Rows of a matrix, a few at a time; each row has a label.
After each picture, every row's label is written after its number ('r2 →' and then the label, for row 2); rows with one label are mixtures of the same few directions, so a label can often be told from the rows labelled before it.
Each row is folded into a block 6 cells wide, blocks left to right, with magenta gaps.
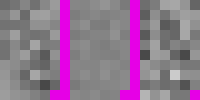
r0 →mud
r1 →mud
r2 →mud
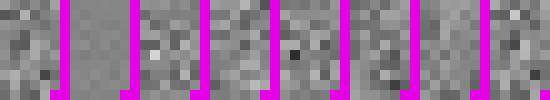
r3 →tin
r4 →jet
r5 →jet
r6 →mud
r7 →jet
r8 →mud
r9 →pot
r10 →tin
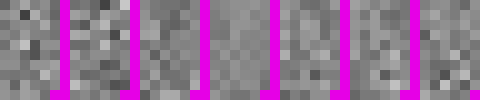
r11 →tin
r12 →mud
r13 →pot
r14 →pot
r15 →mud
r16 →mud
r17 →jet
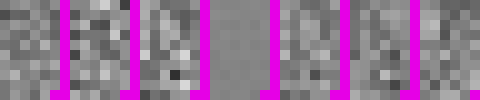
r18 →tin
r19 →mud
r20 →mud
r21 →tin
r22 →mud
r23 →mud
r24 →pot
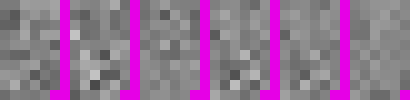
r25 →pot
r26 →jet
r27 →tin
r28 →jet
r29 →jet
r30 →pot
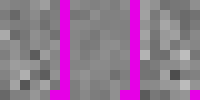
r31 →jet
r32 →tin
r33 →mud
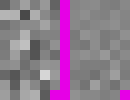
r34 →tin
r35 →jet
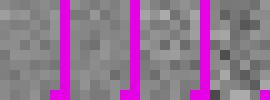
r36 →tin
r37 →tin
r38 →tin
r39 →pot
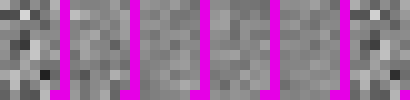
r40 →tin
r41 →tin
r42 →mud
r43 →pot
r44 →mud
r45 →tin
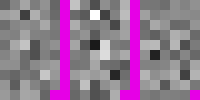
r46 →tin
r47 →tin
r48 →jet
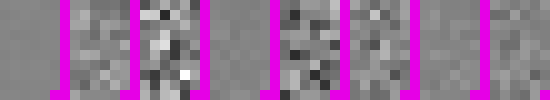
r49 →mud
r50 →pot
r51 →tin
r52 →pot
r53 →pot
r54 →tin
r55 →pot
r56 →tin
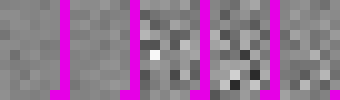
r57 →jet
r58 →mud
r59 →jet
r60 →jet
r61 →jet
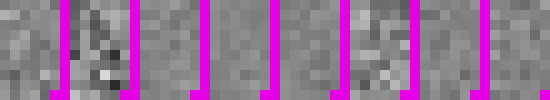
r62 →tin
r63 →mud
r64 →mud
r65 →mud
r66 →mud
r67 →pot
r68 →tin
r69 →mud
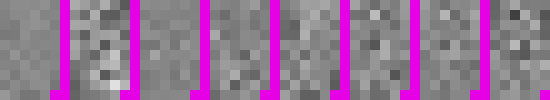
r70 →pot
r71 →mud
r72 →jet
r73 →jet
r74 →pot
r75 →tin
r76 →tin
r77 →tin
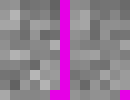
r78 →pot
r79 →pot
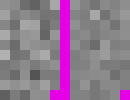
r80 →mud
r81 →tin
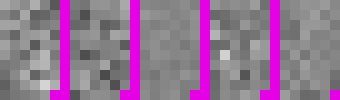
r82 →mud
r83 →pot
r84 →tin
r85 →jet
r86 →pot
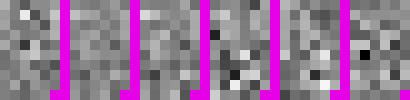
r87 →tin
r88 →tin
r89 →tin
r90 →jet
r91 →mud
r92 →jet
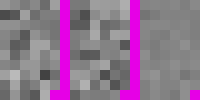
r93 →tin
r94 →pot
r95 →tin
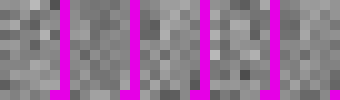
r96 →mud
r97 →pot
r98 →pot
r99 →mud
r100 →pot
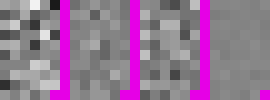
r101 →mud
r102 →tin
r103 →mud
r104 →tin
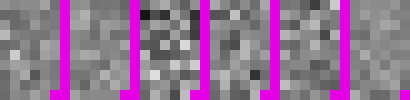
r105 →jet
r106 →pot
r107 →tin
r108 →tin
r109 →mud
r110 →pot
